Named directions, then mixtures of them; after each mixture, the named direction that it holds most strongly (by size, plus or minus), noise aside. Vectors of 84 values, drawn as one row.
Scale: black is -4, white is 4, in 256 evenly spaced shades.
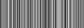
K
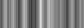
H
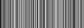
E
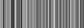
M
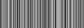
K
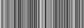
E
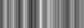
H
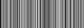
K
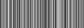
K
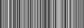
K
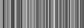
M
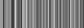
M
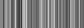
M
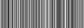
K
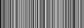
E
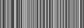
M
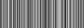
K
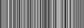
K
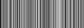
K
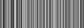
M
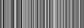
M
